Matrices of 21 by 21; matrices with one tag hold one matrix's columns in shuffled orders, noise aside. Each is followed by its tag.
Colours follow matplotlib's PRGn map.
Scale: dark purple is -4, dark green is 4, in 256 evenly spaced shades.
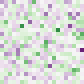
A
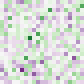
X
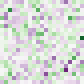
X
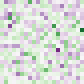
A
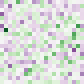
A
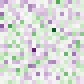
A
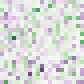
X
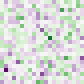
X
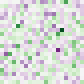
A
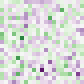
X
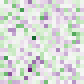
X
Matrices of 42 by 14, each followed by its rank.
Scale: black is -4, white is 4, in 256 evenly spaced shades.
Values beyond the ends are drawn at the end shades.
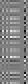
one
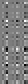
one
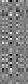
two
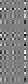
one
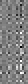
two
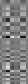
one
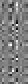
two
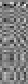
two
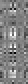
two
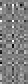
two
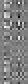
two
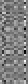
two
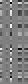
one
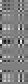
one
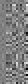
two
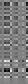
one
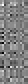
two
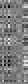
two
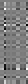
one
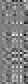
two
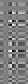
one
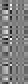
one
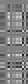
one
